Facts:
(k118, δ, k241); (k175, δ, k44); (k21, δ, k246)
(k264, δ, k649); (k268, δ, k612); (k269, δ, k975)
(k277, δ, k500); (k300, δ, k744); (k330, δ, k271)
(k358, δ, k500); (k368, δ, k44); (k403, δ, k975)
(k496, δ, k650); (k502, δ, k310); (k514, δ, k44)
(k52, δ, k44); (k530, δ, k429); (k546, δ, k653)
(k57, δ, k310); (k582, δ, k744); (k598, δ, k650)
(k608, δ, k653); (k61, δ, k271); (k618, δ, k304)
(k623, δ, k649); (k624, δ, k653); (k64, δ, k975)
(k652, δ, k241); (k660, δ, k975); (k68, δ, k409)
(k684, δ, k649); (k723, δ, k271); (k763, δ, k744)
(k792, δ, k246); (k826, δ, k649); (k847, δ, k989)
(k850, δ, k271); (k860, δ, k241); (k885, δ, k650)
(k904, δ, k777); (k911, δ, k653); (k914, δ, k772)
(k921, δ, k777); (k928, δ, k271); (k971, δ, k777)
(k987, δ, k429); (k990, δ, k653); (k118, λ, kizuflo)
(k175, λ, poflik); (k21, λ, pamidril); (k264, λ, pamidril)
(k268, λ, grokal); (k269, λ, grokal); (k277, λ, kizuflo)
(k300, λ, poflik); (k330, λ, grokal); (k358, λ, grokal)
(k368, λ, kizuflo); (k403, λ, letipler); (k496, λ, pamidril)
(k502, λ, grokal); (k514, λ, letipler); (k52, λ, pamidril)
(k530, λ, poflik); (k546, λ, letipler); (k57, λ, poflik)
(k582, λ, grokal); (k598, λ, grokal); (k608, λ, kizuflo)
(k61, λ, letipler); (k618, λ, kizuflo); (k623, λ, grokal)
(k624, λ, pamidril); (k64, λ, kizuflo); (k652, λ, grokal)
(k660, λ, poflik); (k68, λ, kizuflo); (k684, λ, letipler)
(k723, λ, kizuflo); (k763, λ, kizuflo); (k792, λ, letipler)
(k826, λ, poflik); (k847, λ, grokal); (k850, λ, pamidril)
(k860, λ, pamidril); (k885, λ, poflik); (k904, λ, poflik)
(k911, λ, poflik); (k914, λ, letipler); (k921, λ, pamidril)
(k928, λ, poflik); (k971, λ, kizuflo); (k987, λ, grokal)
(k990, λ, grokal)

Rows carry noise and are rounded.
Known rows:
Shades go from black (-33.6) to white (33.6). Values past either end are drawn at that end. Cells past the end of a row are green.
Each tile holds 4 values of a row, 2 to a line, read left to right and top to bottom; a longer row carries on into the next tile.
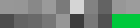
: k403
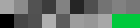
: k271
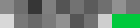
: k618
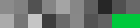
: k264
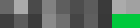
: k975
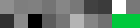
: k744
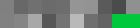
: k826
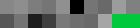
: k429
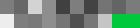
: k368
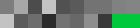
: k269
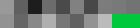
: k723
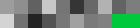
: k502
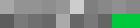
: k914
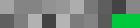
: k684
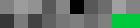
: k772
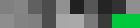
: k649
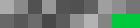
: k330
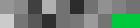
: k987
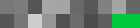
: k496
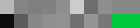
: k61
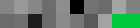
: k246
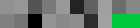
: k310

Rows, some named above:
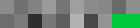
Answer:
k57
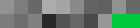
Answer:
k21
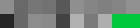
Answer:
k928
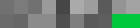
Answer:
k660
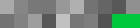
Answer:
k684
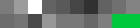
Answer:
k44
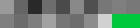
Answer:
k723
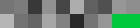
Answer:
k64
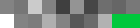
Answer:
k368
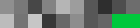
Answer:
k264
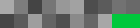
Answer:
k850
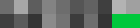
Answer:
k975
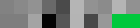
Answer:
k904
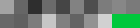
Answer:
k723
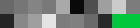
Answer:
k650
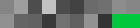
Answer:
k269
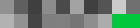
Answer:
k763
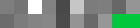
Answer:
k175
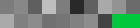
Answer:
k598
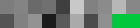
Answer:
k904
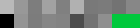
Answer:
k546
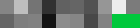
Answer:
k777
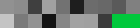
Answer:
k623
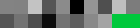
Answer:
k500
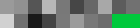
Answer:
k502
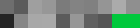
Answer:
k885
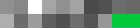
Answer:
k52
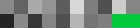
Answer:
k300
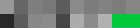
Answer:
k928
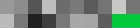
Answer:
k582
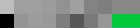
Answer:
k546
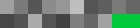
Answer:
k850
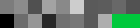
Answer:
k860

